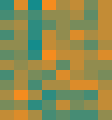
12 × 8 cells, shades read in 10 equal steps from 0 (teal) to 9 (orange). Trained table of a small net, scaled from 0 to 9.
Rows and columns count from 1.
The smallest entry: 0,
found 2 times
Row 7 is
6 5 6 7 3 7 5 5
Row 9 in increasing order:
2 4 6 6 6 6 8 8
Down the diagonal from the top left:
1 4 1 7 6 7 5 4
